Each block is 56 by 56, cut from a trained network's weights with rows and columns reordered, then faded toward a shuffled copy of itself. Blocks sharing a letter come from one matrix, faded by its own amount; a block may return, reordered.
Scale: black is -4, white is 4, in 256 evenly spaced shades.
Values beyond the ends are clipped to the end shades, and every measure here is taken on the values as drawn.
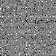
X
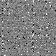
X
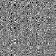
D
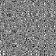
D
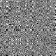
D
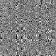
D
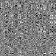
D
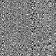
D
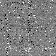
X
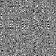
D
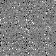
X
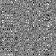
D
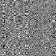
D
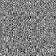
D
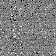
X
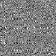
D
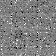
X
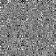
D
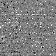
X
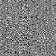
D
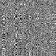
D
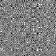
D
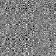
D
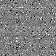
X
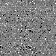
X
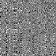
D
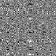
D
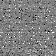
X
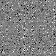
X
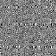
D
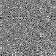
D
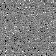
X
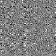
D
